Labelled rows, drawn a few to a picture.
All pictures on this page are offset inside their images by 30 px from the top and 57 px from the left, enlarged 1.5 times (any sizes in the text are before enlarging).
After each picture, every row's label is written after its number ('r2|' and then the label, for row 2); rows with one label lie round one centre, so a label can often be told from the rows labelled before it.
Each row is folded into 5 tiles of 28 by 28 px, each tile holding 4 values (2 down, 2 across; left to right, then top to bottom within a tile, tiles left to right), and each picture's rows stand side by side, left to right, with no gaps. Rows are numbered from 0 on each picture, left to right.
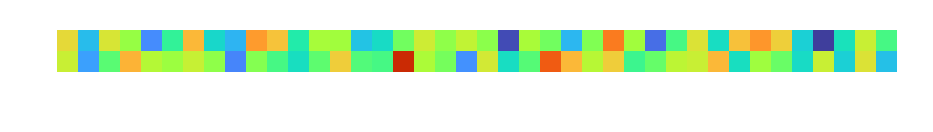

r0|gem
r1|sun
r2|gem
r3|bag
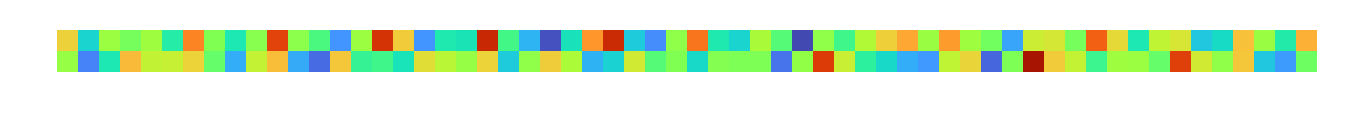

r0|gem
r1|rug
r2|rug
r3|sun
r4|sun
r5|gem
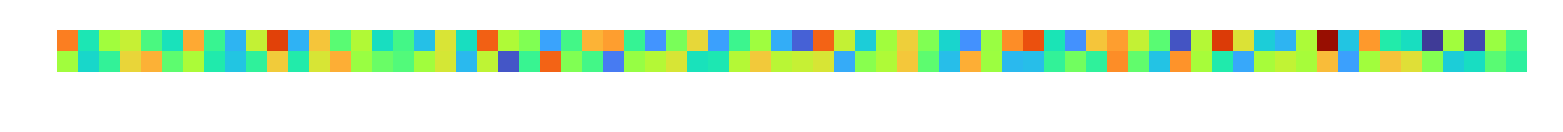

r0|gem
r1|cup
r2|rug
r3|gem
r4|rug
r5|rug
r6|cup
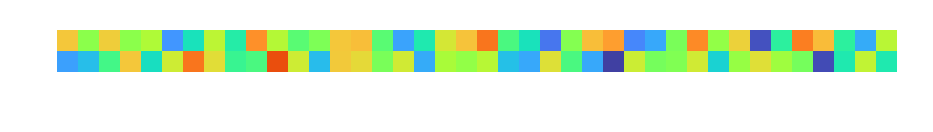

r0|sun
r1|bag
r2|rug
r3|rug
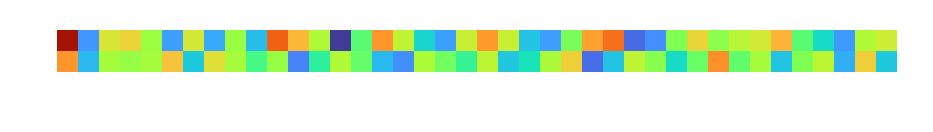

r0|cup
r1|rug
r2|rug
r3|bag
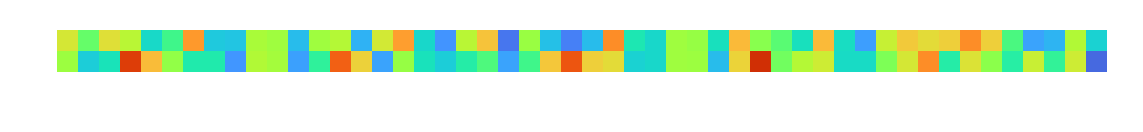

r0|gem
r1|gem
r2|gem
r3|gem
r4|bag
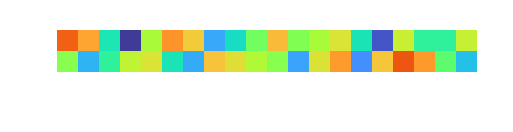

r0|rug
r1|sun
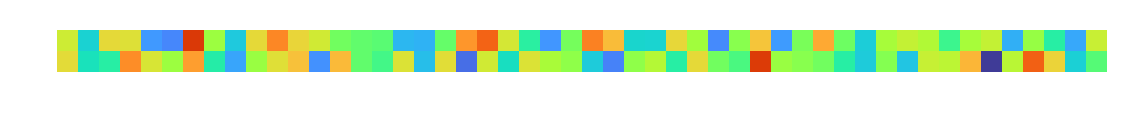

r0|gem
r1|bag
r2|rug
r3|gem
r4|sun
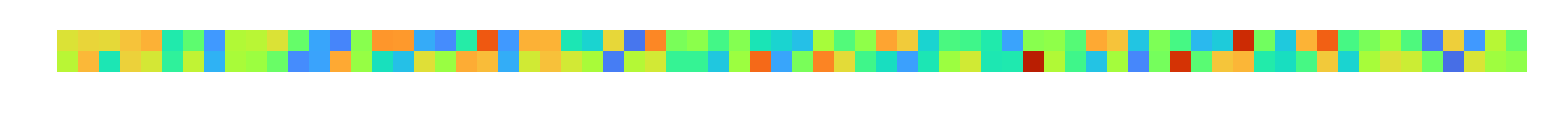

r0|bag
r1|rug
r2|cup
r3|sun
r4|sun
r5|gem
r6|cup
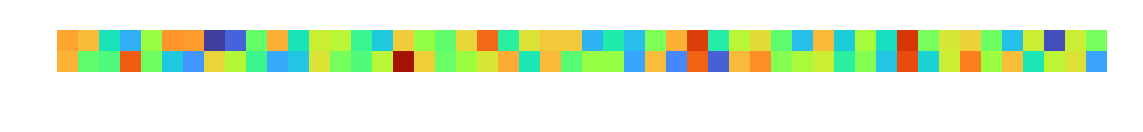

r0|rug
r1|sun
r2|bag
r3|cup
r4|cup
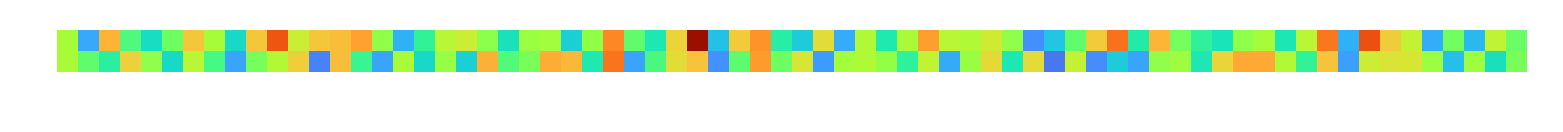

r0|gem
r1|bag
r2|gem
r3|cup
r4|bag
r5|sun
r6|cup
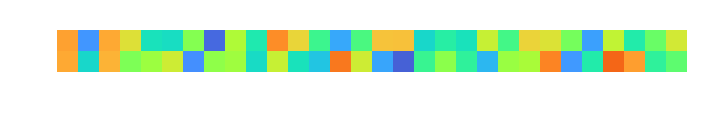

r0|cup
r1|rug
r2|sun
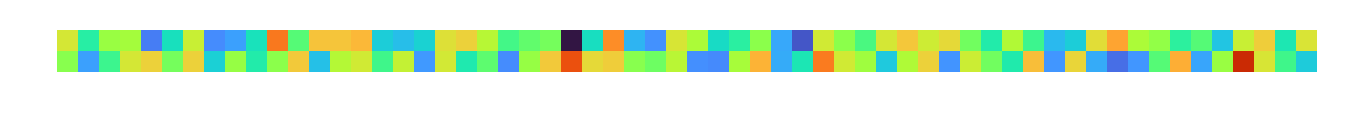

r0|gem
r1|bag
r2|gem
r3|sun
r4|bag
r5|sun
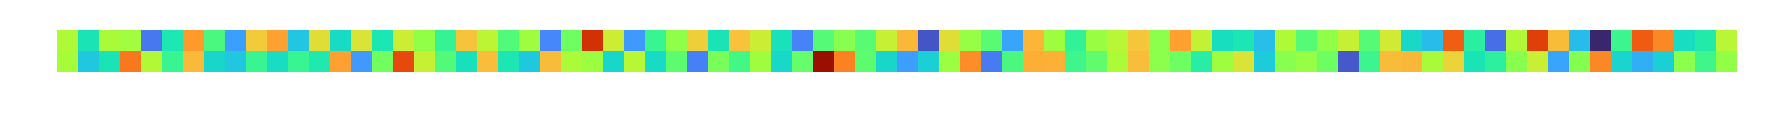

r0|gem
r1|sun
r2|rug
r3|sun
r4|sun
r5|bag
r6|gem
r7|rug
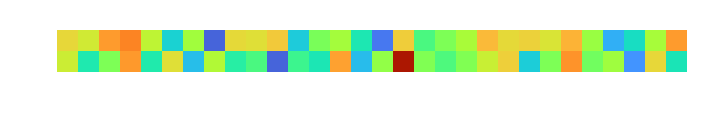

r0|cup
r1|sun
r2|bag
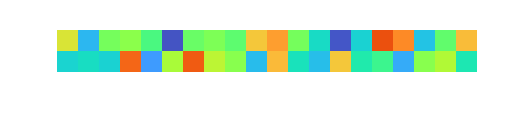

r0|sun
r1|rug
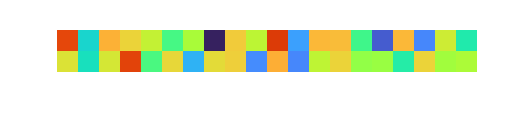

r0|cup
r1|cup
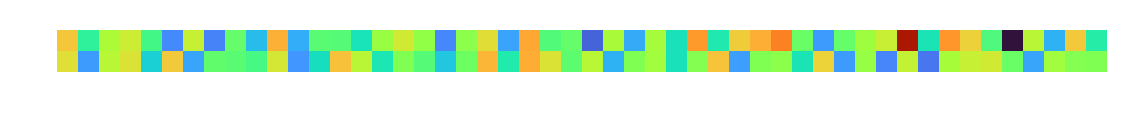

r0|cup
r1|gem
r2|cup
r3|bag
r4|cup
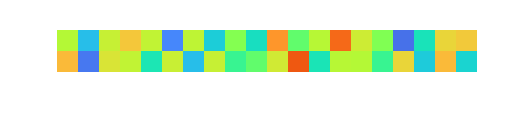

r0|cup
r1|bag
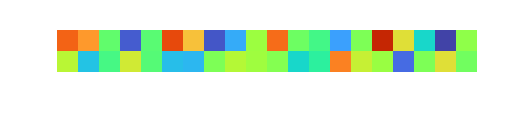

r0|rug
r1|rug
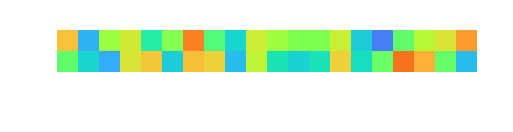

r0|gem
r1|sun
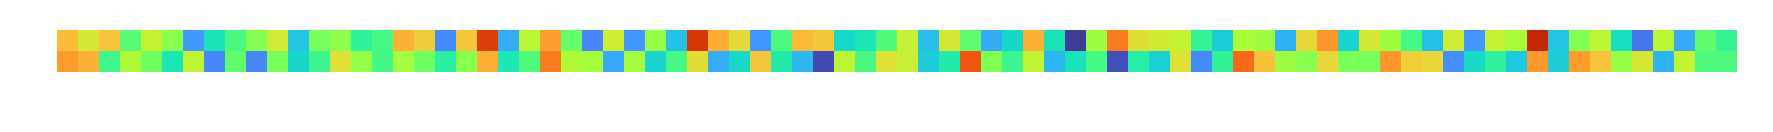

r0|bag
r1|gem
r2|cup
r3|rug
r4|gem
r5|sun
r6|cup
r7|cup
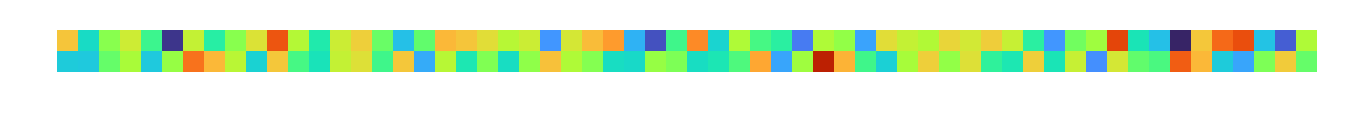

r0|sun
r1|bag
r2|rug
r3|sun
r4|bag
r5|rug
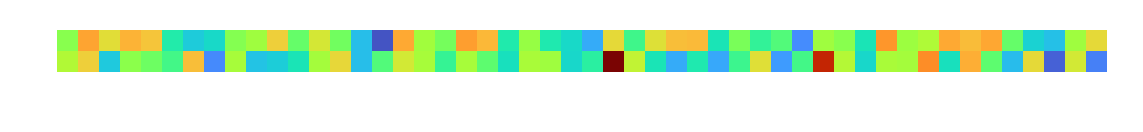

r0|bag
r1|sun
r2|sun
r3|sun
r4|bag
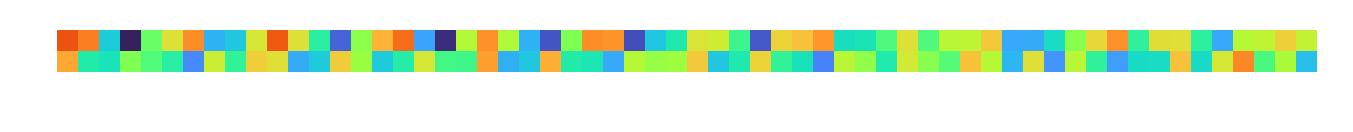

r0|rug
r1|rug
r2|rug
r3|rug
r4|bag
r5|sun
